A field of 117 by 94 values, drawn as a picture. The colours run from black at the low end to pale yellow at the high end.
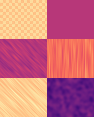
The table splits into 3 rows of 2 panels. Panel 1,1: very high, checkered, faint in contrast. Panel 1,2: middling, flat. Panel 2,1: middling, slanting down to the right, faint in contrast. Panel 2,2: high, streaked downward, faint in contrast. Panel 3,1: very high, slanting down to the right, faint in contrast. Panel 3,2: low, blotchy, faint in contrast.
